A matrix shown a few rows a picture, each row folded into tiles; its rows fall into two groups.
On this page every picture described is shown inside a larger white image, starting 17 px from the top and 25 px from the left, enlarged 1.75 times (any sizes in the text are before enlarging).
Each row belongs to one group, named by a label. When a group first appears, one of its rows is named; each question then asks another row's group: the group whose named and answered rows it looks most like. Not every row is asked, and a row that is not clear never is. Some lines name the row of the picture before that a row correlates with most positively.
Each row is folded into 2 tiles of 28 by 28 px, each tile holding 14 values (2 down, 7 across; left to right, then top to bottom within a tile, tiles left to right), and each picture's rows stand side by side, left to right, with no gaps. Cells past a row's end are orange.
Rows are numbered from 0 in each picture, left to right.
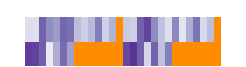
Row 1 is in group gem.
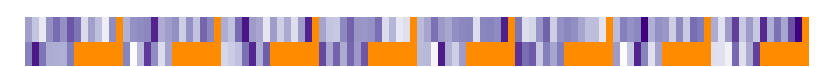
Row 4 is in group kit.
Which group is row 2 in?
kit
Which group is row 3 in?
gem
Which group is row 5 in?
gem
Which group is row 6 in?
kit
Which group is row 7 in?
kit
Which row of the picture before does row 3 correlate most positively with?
1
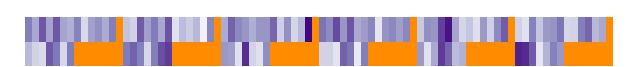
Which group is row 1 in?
gem
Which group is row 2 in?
kit
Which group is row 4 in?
kit
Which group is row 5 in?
gem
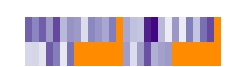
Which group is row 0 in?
kit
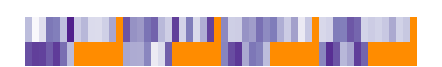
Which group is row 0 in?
gem
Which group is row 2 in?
gem
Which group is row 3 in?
gem
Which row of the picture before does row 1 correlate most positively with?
1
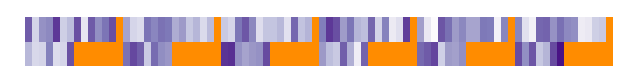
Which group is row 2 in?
gem
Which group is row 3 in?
kit
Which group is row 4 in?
gem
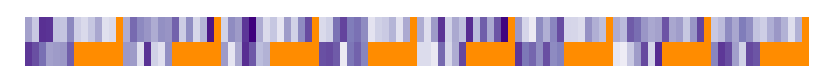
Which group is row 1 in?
kit
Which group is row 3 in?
gem
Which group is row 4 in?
kit
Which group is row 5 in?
gem
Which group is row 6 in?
kit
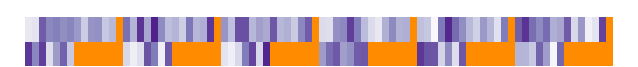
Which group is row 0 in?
gem
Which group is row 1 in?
kit
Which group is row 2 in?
kit
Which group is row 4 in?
gem
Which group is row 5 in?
kit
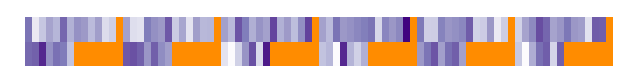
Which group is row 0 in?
gem
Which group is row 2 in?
kit
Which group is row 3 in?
kit
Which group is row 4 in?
gem
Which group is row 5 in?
kit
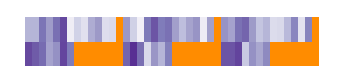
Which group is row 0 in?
gem
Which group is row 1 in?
gem
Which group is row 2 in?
gem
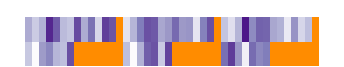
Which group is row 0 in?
kit
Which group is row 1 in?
kit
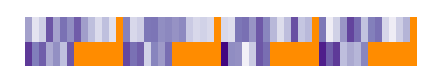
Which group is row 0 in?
gem
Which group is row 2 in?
gem
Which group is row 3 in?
gem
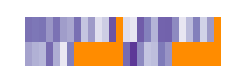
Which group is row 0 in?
kit
